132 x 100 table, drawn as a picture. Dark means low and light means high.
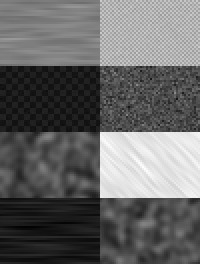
The table splits into 4 rows of 2 panels. Panel 1,1: middling, streaked across, faint in contrast. Panel 1,2: high, checkered. Panel 2,1: very low, checkered, faint in contrast. Panel 2,2: low, fine-grained. Panel 3,1: low, blotchy. Panel 3,2: very high, slanting down to the right, faint in contrast. Panel 4,1: very low, streaked across, faint in contrast. Panel 4,2: low, blotchy.
